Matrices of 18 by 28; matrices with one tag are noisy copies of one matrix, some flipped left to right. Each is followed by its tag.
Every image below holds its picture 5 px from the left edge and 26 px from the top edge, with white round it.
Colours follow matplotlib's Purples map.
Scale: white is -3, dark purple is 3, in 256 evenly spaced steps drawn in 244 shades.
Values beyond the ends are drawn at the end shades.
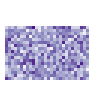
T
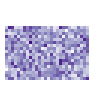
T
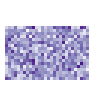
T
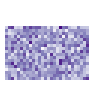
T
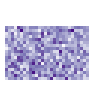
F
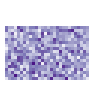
F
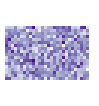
T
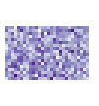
F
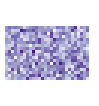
F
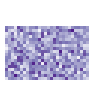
F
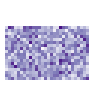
T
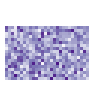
F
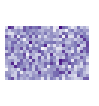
T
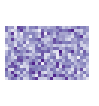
F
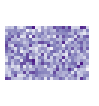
T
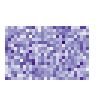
T
